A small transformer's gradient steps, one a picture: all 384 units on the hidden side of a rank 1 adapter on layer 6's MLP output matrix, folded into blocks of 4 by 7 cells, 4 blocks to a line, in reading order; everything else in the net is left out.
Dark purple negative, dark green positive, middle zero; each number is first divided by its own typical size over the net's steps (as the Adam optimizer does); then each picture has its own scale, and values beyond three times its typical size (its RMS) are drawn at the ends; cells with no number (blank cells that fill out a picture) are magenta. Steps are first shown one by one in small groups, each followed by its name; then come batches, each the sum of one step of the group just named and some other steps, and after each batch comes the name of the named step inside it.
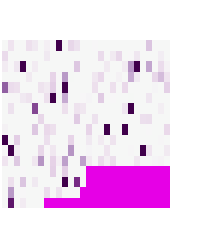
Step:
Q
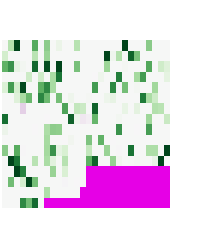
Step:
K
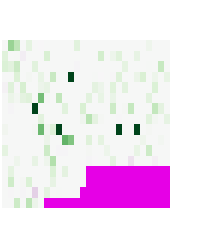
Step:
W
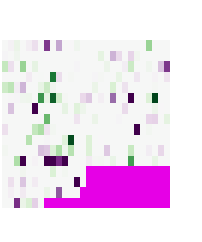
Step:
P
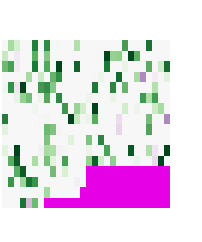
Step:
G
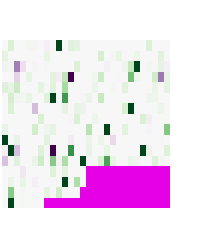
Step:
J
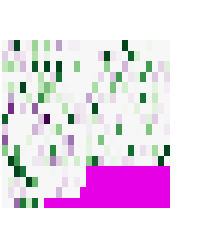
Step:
K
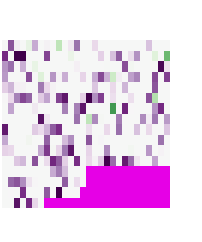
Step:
P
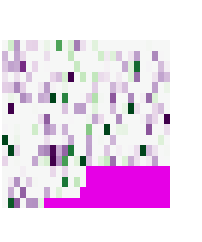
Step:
J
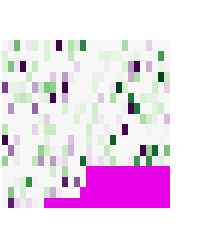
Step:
Q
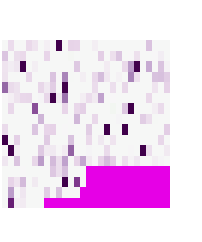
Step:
Q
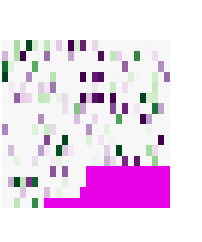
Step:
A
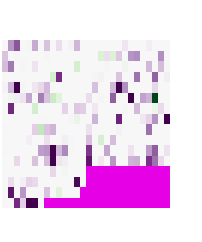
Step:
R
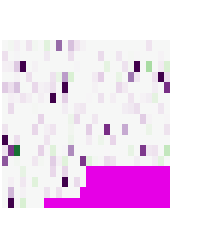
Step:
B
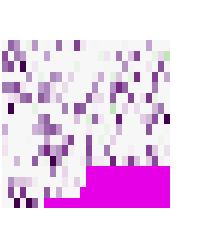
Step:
R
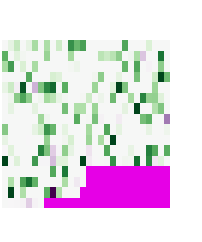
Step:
R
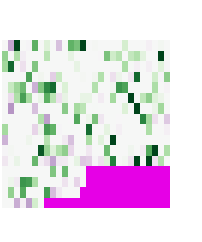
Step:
R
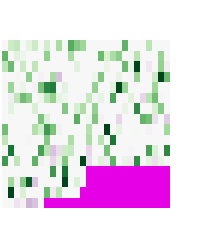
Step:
R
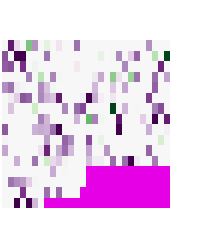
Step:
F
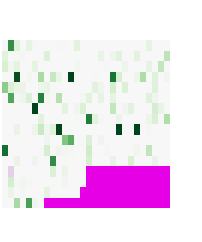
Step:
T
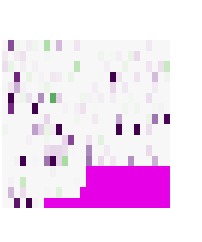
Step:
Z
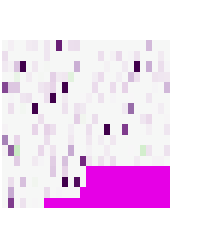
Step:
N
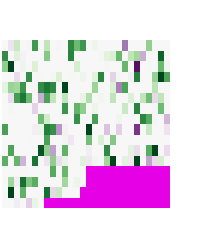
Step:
Z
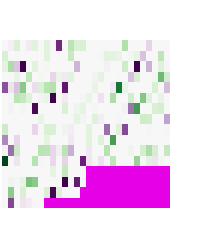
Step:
N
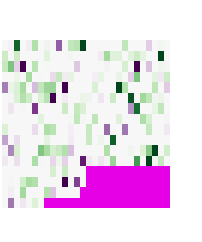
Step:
N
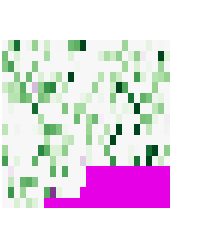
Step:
T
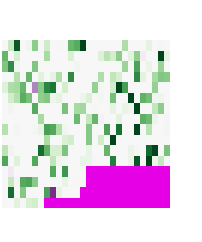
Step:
T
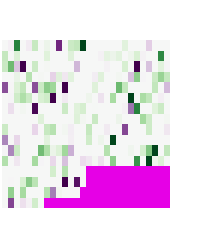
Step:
N
